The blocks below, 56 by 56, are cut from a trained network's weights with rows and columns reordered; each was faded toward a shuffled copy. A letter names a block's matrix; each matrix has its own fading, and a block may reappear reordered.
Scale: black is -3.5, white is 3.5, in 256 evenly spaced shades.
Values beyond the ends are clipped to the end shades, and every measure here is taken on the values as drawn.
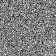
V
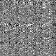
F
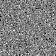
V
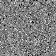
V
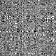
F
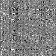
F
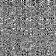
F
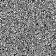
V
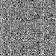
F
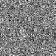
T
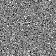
V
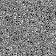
V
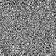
T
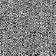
F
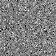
V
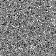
V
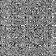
F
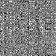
F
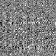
F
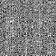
F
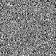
T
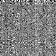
F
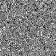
V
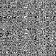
F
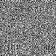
T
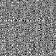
F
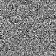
T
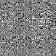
F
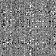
F
